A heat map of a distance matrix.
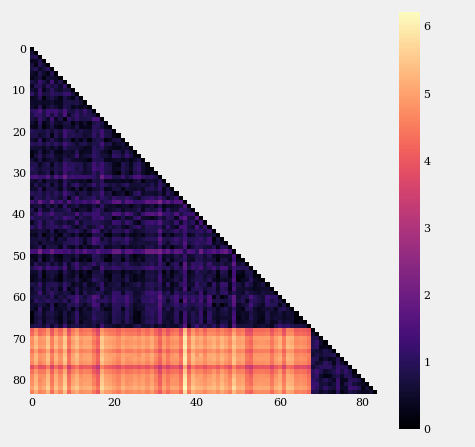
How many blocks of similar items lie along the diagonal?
2
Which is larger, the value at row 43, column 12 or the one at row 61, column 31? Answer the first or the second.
the second
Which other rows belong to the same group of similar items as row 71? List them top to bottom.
68, 69, 70, 72, 73, 74, 75, 76, 77, 78, 79, 80, 81, 82, 83
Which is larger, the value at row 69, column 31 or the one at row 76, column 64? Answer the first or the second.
the second
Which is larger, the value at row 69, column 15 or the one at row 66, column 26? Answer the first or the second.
the first
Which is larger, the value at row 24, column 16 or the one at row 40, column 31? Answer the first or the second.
the second
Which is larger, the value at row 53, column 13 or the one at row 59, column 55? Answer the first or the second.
the first
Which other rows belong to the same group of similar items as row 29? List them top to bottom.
0, 1, 2, 3, 4, 5, 6, 7, 8, 9, 10, 11, 12, 13, 14, 15, 16, 17, 18, 19, 20, 21, 22, 23, 24, 25, 26, 27, 28, 30, 31, 32, 33, 34, 35, 36, 37, 38, 39, 40, 41, 42, 43, 44, 45, 46, 47, 48, 49, 50, 51, 52, 53, 54, 55, 56, 57, 58, 59, 60, 61, 62, 63, 64, 65, 66, 67
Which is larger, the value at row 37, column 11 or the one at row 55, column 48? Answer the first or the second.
the first
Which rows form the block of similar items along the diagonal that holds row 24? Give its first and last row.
0 to 67
